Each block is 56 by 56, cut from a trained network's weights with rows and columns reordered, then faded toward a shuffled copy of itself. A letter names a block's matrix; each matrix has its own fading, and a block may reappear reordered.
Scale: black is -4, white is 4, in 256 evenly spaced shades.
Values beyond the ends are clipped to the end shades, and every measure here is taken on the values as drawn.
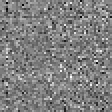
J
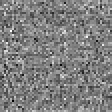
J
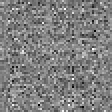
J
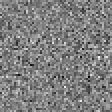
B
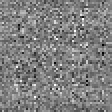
J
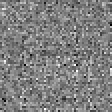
J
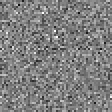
B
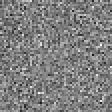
B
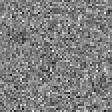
B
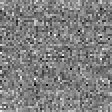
J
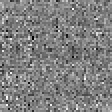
J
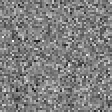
B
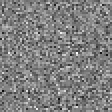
B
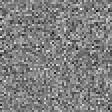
B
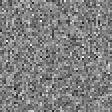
B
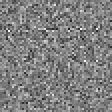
B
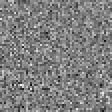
B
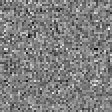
B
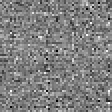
J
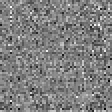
J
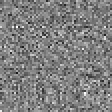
B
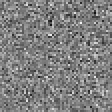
B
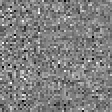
J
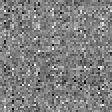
J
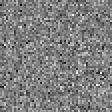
B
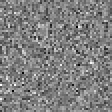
B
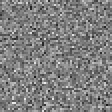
B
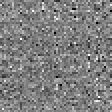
J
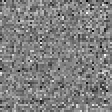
J
